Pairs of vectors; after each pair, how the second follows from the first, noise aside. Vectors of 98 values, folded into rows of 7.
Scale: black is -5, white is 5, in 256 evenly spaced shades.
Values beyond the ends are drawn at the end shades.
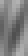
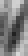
scaled up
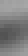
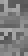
sign-scrambled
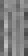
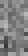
sign-scrambled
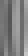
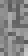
sign-scrambled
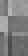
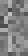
sign-scrambled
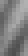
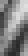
scaled up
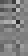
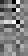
scaled up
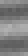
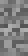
sign-scrambled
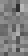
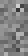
sign-scrambled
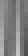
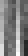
scaled up
